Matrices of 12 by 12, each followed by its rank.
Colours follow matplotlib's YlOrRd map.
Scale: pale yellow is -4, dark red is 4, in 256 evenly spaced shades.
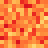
full rank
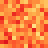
full rank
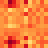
two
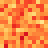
full rank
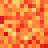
full rank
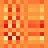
one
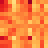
two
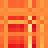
one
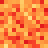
full rank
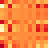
one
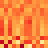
two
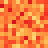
full rank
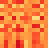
two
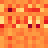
two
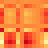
one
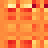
one
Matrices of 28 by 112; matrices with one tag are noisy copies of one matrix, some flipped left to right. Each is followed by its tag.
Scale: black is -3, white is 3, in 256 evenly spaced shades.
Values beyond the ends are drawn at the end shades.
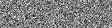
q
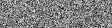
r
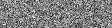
r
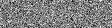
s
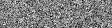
r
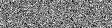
s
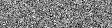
r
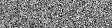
r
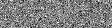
s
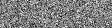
r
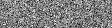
r
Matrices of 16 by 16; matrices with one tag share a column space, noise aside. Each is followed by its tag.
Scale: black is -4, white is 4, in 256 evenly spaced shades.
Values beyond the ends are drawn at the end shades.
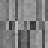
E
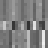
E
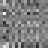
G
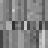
E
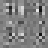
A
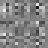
A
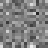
G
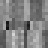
E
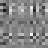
A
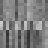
E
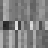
E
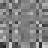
G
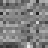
G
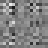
A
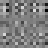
A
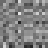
G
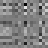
A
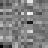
G
